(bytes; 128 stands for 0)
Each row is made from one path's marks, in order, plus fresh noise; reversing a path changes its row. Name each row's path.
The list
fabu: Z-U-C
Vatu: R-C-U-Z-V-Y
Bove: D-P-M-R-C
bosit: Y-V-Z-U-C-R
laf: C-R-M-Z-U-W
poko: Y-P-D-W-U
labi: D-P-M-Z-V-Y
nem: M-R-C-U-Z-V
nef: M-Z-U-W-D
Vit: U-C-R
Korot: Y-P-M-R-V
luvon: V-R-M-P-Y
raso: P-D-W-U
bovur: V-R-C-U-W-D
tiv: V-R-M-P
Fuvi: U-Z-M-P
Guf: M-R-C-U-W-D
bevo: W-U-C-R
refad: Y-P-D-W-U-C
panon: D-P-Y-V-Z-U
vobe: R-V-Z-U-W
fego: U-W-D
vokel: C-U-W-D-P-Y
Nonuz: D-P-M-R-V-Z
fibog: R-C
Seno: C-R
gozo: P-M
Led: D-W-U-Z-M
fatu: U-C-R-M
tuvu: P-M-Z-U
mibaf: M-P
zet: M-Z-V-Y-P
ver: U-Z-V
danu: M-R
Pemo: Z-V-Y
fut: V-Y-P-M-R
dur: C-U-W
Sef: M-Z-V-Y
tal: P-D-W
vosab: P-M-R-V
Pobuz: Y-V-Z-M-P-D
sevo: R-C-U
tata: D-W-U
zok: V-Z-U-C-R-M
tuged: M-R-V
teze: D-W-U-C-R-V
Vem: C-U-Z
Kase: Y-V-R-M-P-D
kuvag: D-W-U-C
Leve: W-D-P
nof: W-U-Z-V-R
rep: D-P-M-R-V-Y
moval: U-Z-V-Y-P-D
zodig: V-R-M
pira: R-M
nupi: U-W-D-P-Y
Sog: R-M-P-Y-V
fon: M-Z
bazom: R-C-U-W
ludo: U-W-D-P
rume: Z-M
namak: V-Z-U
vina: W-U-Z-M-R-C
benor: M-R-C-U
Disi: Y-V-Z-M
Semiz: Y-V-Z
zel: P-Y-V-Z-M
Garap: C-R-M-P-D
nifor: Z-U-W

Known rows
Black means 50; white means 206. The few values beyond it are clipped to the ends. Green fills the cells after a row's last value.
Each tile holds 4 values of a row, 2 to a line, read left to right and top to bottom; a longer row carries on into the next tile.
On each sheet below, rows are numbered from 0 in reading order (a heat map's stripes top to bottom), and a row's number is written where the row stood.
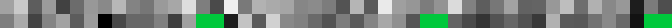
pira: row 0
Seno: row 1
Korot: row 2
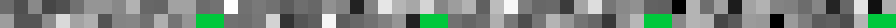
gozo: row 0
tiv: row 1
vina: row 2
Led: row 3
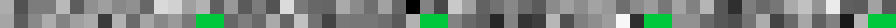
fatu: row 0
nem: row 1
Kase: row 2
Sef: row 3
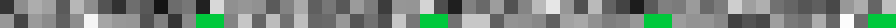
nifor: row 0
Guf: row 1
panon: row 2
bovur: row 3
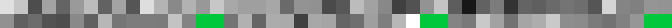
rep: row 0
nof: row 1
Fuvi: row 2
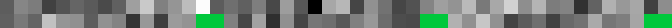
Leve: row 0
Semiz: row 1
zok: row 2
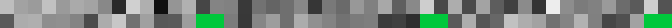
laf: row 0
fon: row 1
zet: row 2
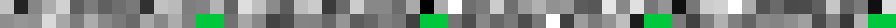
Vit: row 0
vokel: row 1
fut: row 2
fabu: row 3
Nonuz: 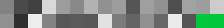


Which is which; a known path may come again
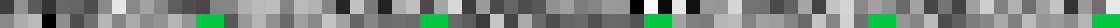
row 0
Pobuz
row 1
laf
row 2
tuged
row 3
Vit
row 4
labi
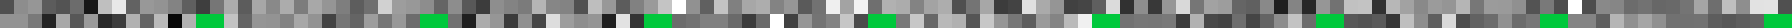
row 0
Disi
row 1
fatu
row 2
Nonuz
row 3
fut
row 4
nof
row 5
teze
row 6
Sog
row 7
danu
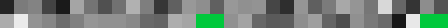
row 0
nef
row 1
Sef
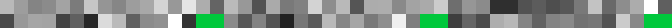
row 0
Garap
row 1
rep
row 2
Leve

